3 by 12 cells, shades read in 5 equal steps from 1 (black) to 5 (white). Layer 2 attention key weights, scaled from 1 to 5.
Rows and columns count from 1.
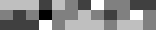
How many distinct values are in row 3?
4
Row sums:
38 35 40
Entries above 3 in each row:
5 2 6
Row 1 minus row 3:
2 2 2 -3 1 -1 -2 1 0 -1 -2 -1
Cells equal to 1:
1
